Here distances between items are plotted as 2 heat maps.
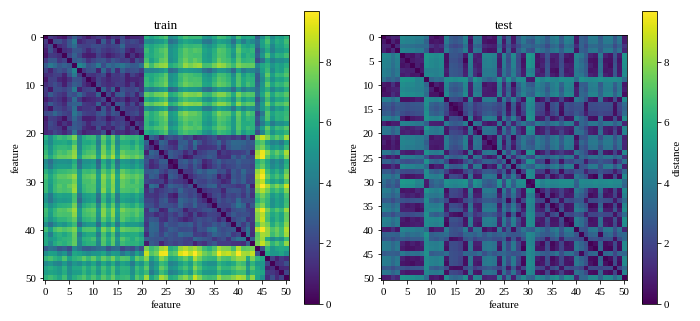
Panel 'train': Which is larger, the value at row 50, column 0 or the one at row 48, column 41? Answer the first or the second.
the second
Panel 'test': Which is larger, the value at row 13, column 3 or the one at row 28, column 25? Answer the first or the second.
the first
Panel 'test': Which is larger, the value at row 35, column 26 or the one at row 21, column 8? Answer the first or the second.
the second
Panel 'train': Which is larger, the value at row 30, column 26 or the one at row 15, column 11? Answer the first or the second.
the first
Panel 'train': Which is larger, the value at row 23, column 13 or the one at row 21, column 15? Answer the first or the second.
the first
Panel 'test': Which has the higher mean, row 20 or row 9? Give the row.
9
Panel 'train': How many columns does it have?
51
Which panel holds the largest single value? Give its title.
train
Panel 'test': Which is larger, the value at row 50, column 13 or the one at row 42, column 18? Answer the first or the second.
the first
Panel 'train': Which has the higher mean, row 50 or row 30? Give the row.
50
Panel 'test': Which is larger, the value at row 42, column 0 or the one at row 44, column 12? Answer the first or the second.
the second
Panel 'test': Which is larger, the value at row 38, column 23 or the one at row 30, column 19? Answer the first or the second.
the second
